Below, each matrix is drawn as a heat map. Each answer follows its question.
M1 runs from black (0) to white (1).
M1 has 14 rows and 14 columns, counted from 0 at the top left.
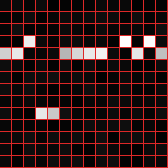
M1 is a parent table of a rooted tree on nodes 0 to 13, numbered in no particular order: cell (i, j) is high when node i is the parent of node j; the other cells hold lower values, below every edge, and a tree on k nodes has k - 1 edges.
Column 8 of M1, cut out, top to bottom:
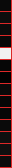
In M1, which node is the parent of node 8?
4
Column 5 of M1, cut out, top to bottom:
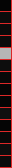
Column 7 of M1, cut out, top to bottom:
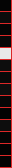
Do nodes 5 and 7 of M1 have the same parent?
yes
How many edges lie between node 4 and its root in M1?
1
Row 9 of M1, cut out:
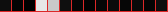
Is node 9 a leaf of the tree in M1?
no
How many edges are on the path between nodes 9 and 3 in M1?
1
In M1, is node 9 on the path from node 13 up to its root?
yes
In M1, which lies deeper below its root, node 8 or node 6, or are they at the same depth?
the same depth
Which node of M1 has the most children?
4
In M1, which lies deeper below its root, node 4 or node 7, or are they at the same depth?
node 7
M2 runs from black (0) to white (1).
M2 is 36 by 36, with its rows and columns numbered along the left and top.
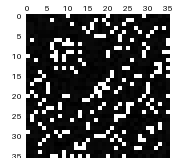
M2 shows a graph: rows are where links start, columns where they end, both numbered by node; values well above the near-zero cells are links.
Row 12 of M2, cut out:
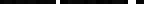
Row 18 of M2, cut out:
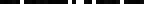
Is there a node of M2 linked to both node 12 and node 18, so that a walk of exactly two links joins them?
no
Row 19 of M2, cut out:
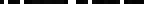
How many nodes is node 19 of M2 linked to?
6
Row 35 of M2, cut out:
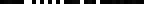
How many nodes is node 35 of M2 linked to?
8
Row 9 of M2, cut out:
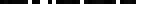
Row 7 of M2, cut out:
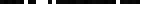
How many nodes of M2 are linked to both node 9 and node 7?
5
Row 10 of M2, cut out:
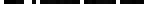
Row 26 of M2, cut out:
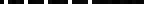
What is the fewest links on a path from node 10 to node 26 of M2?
2
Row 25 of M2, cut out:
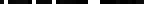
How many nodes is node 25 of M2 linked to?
6
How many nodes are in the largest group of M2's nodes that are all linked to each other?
5
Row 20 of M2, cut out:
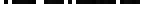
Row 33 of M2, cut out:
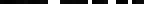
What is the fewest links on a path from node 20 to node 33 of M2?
3
